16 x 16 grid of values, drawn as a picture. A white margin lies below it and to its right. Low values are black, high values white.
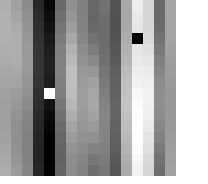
Values change most from cell to cell in the top right. Two lone cells stand out: one far higher and one far lower than their neighbours. The grain runs up and down. The bottom left is the ninth with the lowest average.
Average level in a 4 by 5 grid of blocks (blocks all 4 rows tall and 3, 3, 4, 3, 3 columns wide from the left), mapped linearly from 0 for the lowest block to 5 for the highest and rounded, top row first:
4 0 3 4 4 | 4 1 4 5 5 | 4 1 4 5 5 | 4 0 3 5 4
